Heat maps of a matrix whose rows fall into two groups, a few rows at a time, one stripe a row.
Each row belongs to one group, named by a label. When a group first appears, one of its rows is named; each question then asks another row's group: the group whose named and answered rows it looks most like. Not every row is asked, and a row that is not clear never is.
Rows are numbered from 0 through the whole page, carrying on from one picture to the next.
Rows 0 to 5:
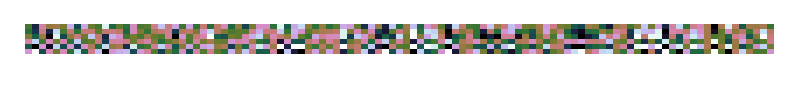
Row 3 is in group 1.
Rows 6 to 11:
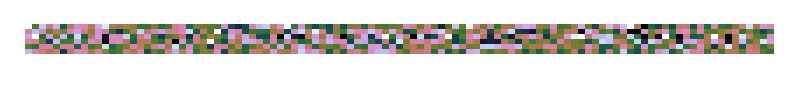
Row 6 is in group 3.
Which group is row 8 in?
1
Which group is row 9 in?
1
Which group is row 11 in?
3
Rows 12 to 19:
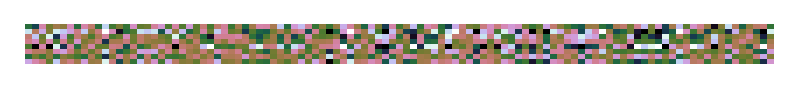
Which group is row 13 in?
3
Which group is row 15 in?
1
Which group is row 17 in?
3
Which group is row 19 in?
3
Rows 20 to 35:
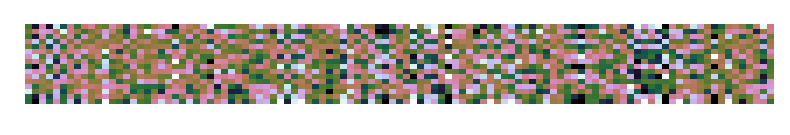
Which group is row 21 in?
3
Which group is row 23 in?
1
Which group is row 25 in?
3
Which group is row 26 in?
1
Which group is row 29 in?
3
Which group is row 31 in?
3
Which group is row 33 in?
3
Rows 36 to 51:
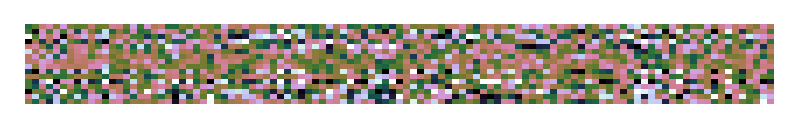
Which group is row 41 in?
3
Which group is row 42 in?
1
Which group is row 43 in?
3
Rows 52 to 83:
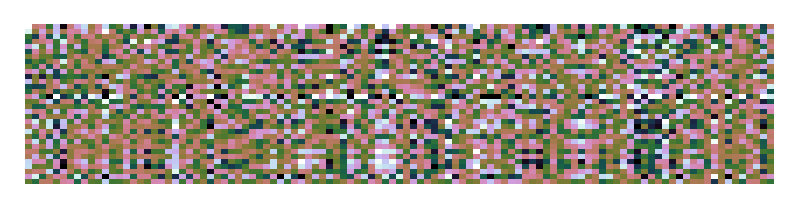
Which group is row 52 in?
3
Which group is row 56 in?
1
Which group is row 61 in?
1
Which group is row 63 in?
3
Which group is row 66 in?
1
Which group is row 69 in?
3
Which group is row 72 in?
1
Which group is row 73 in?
3
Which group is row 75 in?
1
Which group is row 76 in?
1
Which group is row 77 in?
3
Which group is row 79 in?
3
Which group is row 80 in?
3
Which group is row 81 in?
1
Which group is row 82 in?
1
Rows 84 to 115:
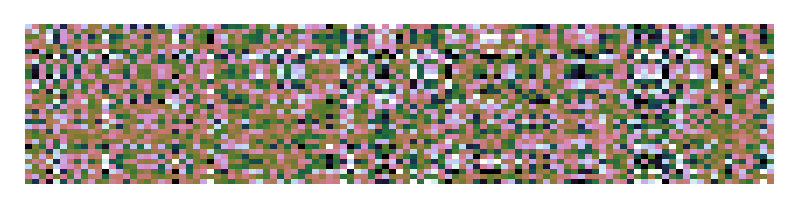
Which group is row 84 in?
3
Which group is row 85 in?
1
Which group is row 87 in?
1
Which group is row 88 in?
3
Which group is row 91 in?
1
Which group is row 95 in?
1
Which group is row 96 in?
1
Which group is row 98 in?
3
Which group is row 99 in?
3
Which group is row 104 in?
3
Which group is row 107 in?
1
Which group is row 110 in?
3
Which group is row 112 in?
3
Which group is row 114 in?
1
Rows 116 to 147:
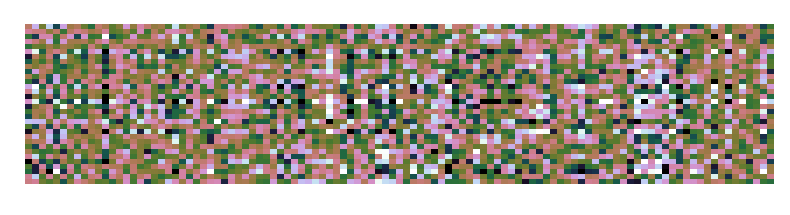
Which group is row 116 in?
1
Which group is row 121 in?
1
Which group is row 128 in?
1
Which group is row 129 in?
1
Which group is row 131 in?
1
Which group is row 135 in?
3
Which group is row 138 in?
1
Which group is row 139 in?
1
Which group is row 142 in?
1
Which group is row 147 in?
3
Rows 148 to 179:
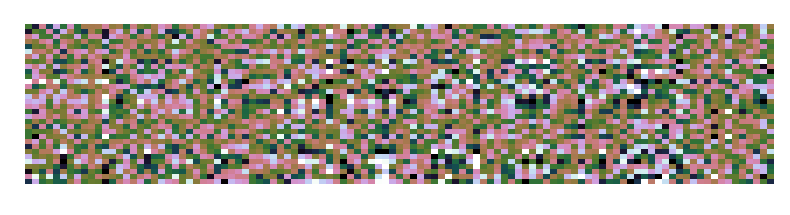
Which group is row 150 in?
1
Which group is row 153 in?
3
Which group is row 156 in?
3
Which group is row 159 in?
3
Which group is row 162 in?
3
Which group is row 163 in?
3
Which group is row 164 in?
3
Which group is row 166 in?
3
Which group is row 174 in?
3
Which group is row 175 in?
3
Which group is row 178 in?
1
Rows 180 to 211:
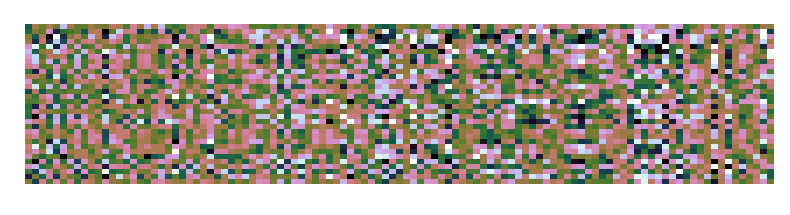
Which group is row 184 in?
1
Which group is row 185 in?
3
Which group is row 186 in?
1
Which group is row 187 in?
1
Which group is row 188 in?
1
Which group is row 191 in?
3
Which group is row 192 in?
1
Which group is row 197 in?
3
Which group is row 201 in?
1
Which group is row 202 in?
1
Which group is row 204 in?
1
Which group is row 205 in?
1
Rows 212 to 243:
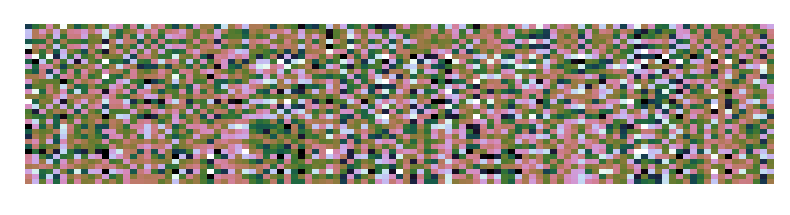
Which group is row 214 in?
3
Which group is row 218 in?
1
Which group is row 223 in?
3
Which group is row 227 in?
3
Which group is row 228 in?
1
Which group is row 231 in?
1
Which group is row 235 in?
1
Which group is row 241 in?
1
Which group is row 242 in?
1
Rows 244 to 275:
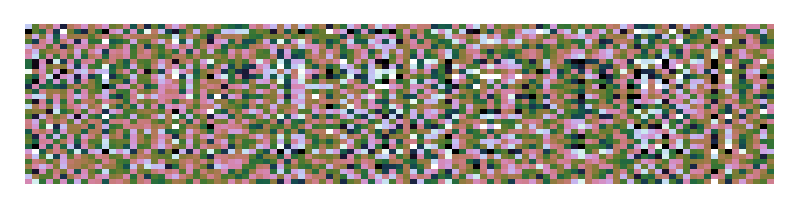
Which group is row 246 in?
1
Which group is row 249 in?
1
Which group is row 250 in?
1
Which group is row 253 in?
3
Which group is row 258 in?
3
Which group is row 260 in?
3
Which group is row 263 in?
1
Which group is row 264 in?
1
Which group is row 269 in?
1
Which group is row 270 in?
1
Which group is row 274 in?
3
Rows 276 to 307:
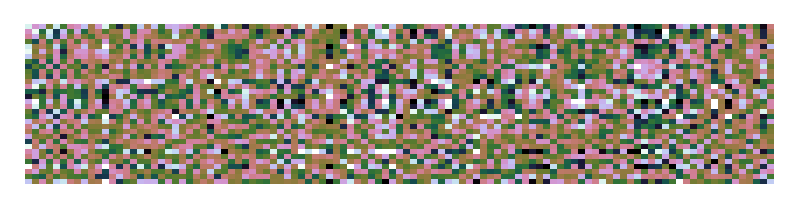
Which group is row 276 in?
3
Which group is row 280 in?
3
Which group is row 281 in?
3
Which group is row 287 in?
3
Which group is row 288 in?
1
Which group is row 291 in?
1
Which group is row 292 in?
1
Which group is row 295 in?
3
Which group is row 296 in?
1
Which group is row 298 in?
3
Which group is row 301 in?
3
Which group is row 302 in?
1
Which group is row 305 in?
1
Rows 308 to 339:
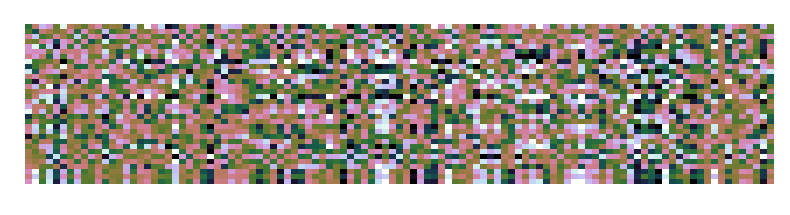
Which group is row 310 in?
1
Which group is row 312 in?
1
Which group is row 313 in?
3
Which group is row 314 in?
3
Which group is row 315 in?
3
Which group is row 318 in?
3
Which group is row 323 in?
1
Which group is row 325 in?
3
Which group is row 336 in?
3
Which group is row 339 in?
1
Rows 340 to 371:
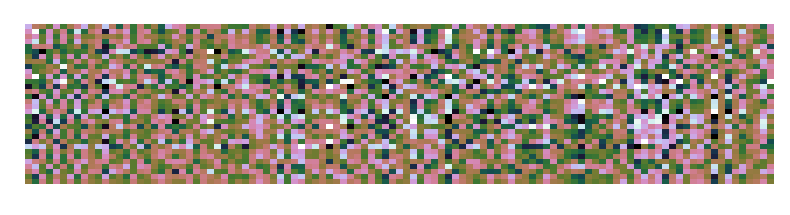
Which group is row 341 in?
1
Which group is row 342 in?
1
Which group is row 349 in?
3
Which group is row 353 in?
1
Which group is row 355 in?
1
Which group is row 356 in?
1
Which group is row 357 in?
1
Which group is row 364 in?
3
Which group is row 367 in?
3
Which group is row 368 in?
1
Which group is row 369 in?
1
